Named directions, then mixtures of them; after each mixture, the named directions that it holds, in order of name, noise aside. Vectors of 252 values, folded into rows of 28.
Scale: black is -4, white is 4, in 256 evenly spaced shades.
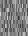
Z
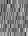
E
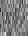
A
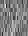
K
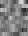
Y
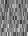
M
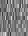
A, E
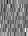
E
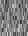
M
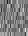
E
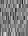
A, K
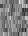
Y, Z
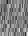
E, M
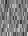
M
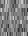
M, Y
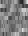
Y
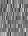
A, E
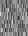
K, Z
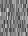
Z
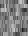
K, Y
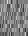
E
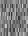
K, Z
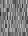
Z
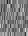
E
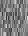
A, Z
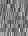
E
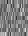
A, E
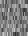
M, Y
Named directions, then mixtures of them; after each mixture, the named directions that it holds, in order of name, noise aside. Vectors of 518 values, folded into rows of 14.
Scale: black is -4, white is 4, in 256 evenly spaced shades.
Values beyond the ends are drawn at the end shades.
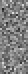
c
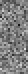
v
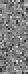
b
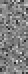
b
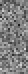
v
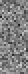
v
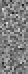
c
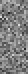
v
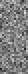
b, v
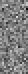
b, c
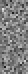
c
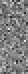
b, c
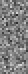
c, v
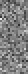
v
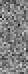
v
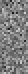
b, c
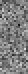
v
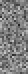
v
